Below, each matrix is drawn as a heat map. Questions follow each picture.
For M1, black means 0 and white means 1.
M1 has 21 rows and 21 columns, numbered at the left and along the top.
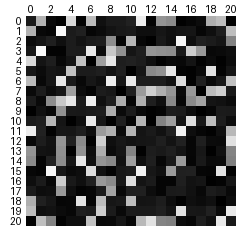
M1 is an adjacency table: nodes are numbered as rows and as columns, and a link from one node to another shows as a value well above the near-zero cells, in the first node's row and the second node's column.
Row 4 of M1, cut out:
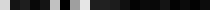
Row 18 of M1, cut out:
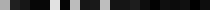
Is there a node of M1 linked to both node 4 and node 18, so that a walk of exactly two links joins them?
yes
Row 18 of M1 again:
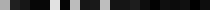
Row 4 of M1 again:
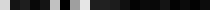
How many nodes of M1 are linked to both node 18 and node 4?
3
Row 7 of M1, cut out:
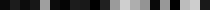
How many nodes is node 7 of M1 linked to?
8
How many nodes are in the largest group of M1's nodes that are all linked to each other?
3
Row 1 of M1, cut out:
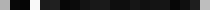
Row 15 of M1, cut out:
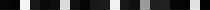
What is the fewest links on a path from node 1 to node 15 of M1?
3
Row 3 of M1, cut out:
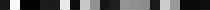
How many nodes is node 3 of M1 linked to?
9
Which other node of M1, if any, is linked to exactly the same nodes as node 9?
node 17
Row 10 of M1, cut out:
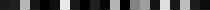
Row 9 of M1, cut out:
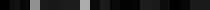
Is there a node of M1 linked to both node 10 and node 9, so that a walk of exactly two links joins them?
no
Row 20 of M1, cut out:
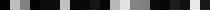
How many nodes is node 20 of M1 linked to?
8
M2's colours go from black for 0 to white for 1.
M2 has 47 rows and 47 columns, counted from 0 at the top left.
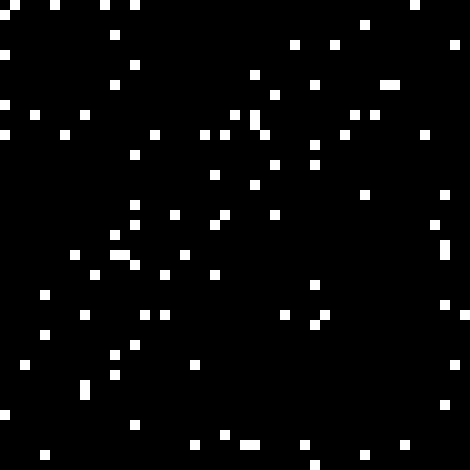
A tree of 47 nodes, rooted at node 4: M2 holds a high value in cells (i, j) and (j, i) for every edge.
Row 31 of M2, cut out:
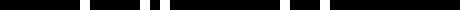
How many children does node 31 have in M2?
5
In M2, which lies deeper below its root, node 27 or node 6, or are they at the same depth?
node 6
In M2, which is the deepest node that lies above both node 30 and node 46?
44
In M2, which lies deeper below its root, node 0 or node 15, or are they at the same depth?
the same depth
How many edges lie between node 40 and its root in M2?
5
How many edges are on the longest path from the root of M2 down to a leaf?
15
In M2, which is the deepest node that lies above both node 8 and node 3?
11
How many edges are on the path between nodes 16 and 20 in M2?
5
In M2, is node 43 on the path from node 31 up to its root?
no
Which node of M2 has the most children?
13
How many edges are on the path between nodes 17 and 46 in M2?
5
